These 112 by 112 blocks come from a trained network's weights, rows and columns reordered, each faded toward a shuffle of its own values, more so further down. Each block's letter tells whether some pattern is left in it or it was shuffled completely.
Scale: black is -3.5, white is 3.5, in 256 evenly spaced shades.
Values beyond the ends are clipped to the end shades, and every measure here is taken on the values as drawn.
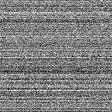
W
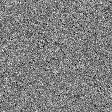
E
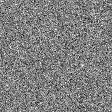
E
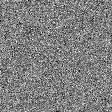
E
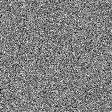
E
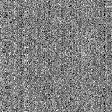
W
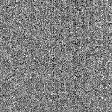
W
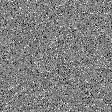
E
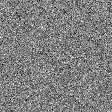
E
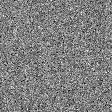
E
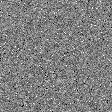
E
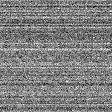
W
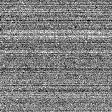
W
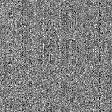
W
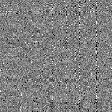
W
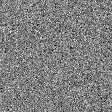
E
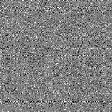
W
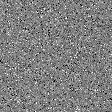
E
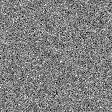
E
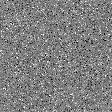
E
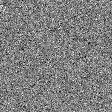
E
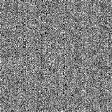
W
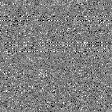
W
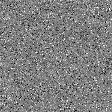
E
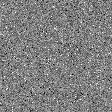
E
